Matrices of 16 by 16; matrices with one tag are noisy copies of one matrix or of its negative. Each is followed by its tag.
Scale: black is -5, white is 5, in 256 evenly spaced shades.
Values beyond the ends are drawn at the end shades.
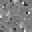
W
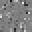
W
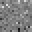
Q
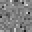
W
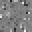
W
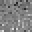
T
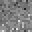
T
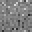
T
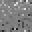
T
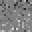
T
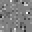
W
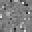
W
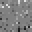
Q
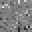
Q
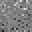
T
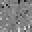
Q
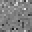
T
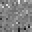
Q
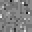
W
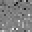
T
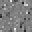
W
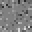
Q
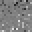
T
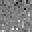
T
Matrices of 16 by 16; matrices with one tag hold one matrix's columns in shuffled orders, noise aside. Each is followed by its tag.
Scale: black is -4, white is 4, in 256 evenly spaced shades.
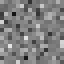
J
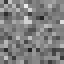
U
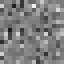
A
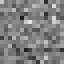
U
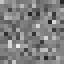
J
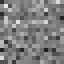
U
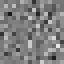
J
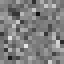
J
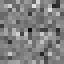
A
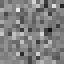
A
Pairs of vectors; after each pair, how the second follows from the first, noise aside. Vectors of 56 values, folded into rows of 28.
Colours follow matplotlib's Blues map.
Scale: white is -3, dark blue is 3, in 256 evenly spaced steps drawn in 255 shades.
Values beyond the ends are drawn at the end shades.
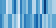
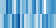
negated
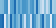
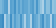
shrunk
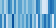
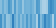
shrunk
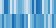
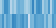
shrunk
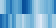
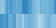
shrunk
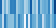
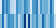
negated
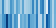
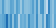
shrunk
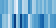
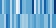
shuffled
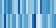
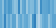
shrunk
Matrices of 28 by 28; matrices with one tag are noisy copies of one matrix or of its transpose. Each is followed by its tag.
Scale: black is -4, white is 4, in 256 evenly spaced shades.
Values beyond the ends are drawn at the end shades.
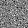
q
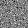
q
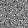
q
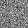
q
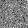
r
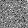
r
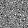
q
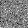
r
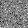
r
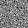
q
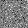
r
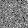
r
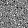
q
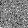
r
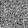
r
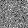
r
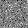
r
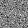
q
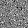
q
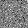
r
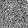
r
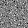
q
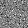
q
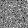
r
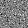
q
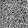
r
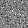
q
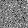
r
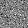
q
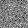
r
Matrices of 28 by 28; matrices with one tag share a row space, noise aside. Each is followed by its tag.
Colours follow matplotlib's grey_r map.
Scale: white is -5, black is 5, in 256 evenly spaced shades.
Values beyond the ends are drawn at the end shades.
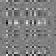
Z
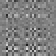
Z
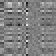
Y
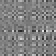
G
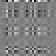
Z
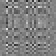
Z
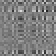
G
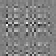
Z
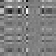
Y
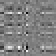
Y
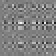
G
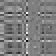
Y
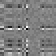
Y
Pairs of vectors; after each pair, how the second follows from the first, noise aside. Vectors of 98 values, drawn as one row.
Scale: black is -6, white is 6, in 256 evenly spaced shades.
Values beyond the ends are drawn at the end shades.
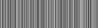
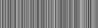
copied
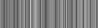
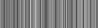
copied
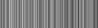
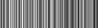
scaled up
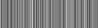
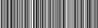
scaled up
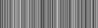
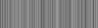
shrunk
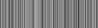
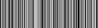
scaled up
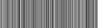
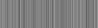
shrunk
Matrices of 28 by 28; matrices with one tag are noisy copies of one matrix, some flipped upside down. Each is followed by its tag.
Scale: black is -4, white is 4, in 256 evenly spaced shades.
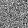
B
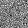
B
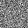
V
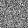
V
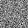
V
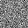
V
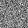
V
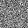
V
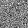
B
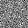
V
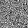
B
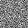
V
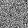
B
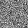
B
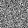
V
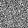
V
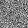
B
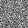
V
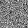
B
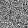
B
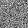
B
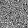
B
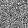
B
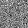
B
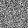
V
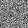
B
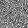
B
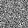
V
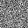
V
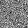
B
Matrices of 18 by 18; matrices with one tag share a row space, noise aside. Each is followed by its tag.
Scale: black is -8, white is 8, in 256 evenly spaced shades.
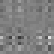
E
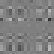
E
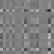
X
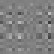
E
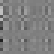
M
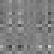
E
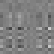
E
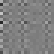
M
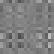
E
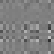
X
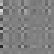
M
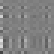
M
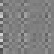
M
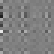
M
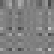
E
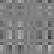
E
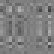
E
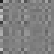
M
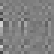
M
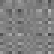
E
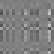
X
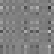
X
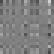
X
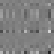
X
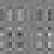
E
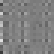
M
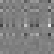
X
